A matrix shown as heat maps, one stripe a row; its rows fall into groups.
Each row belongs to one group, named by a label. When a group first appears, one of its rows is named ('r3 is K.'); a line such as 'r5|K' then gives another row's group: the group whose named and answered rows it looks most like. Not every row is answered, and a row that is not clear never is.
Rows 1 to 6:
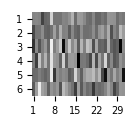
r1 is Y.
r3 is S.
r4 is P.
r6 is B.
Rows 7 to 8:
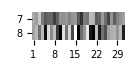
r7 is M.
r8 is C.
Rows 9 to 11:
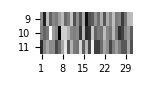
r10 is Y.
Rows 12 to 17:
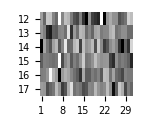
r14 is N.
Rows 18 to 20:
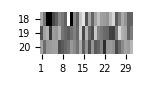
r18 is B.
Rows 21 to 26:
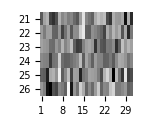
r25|S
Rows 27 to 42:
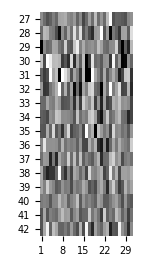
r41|S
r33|C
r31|Y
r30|P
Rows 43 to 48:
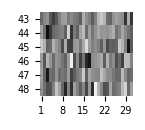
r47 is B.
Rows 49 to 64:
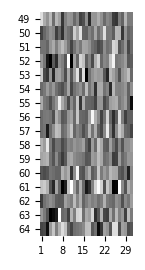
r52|B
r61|M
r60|S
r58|M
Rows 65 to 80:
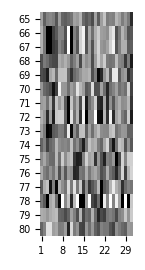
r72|C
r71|C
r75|N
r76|N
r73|B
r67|B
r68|S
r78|S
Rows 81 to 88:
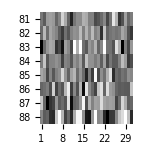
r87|B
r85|C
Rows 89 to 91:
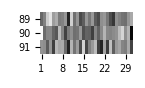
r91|C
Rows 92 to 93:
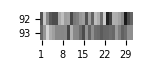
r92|S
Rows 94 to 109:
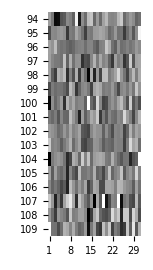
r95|N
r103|N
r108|S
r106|S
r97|N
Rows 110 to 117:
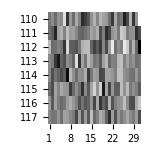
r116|P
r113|B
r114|S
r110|N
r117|C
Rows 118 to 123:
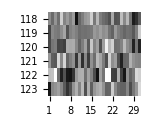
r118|P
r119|N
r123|N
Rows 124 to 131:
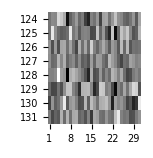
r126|P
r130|N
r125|S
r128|Y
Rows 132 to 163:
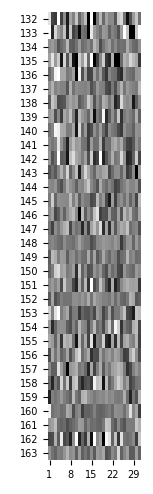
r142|Y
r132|Y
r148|M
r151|C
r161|M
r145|S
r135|C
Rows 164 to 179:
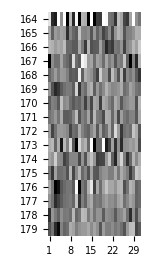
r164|Y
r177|B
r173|C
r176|B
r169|B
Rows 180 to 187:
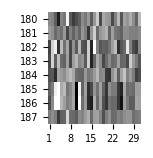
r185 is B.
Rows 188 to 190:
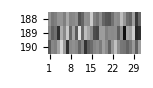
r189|P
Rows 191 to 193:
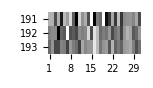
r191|C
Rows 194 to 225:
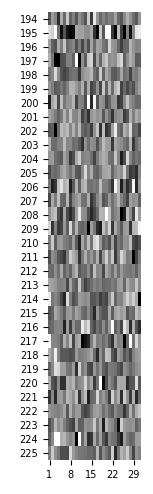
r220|Y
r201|N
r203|N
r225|S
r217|N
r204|M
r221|S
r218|M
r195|M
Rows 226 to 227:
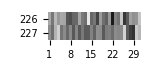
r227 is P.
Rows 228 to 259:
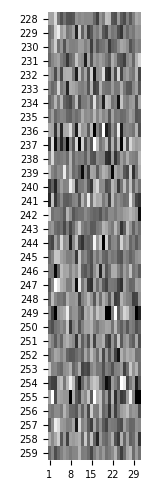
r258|Y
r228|M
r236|C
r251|C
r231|N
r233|Y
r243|M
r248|S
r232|C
